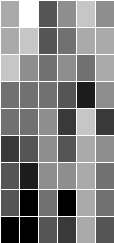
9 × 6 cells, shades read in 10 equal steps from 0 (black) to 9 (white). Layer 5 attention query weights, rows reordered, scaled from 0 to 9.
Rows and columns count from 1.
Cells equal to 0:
4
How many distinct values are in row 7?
5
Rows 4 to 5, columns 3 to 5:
4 3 1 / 5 2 7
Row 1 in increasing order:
3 5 5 6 7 9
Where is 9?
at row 1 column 2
